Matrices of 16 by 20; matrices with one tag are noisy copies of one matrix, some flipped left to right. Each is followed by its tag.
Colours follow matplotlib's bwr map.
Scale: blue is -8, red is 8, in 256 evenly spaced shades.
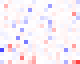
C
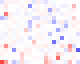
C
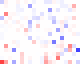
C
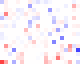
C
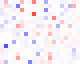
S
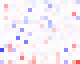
C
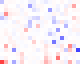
C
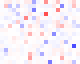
S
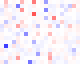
S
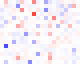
S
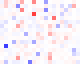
S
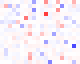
S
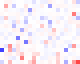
C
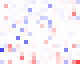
C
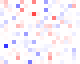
S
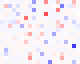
S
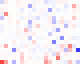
C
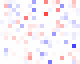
S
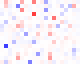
S
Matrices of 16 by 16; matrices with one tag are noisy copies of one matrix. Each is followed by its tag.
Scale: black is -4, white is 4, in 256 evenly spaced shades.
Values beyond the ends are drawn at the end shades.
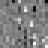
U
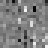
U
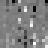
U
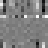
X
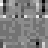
X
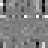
X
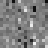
U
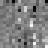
U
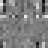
X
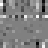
X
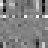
X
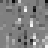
U
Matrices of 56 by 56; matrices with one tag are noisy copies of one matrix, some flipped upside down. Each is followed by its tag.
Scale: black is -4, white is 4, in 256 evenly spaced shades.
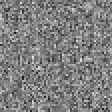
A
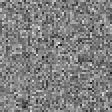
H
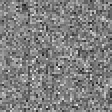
H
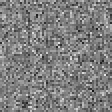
H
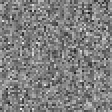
A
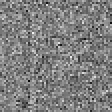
H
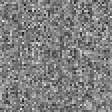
A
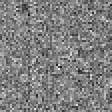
H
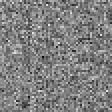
H
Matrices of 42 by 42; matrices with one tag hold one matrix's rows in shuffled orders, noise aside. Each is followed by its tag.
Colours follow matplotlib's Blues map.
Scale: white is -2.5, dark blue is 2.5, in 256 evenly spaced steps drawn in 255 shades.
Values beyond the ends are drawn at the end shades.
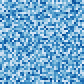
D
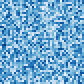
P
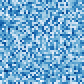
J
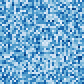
P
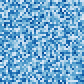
J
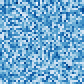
J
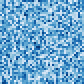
P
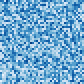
D
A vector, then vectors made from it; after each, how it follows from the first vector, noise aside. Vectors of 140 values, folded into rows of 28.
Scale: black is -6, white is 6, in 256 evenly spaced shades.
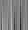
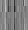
wrapped around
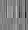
wrapped around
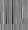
wrapped around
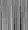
copied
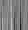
copied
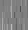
partly zeroed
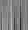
copied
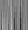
copied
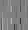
partly zeroed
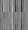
wrapped around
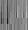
wrapped around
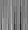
copied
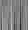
copied
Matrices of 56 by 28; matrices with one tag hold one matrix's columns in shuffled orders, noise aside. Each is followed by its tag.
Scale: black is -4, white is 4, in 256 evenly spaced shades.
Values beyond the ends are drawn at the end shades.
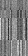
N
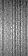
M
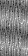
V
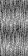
V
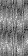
V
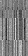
N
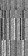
N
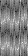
V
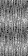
V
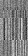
N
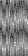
V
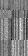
N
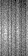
M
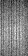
M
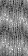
V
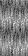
V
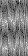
V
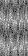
V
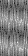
V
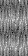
V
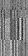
N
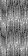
V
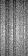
M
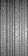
M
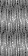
V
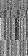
N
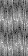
V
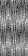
V
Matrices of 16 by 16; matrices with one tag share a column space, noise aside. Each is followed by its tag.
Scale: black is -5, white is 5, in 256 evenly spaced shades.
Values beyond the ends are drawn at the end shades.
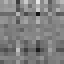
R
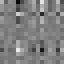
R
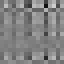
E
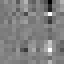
R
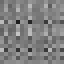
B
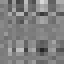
R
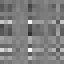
B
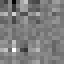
R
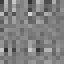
R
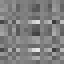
B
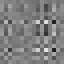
B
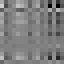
E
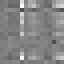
E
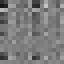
E
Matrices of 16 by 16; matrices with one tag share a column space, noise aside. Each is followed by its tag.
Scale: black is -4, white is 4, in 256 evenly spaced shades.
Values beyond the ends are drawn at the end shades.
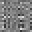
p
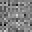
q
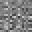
p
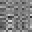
p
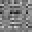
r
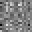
q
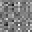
q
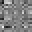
r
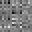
r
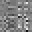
p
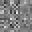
r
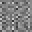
p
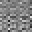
p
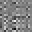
p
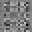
q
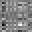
q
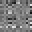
r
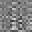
p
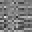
p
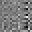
p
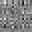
r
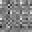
r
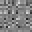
r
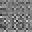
p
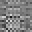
p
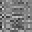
p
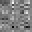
r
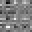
r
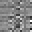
p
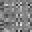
q
